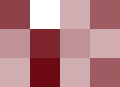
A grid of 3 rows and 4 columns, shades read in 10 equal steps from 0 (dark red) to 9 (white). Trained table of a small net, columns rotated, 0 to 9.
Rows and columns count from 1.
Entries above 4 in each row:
2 3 2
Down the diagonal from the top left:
2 1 6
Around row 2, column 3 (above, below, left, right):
6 6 1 6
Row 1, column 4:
3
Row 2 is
5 1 5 6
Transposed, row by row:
2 5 6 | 9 1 0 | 6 5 6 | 3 6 3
